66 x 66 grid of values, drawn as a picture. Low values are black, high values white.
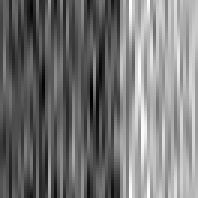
The middle left is the calmest part. The grain runs up and down. A vertical seam about 60% of the way across splits the table, and the right part is higher.
